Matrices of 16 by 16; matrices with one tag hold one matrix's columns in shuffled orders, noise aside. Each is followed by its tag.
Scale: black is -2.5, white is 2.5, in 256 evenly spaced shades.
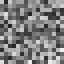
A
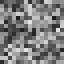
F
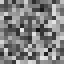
F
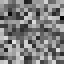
A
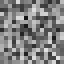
F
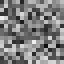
A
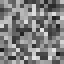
F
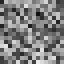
A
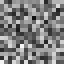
A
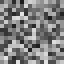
A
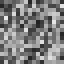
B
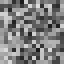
B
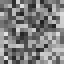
B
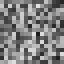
B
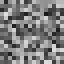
A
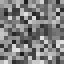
A
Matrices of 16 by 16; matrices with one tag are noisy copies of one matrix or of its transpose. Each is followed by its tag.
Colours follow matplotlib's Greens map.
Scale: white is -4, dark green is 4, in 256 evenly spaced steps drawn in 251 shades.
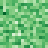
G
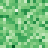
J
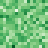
J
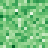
J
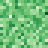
J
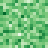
G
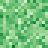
J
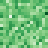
J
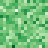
J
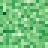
G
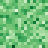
J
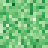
G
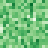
G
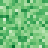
J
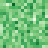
G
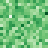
J
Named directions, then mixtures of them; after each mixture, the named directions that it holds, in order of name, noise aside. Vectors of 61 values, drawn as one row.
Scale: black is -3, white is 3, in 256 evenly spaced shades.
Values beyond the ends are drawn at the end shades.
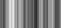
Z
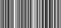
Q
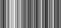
Q, Z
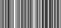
Q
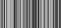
Q, Z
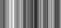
Z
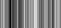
Z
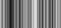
Q, Z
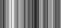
Z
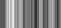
Z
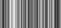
Q, Z
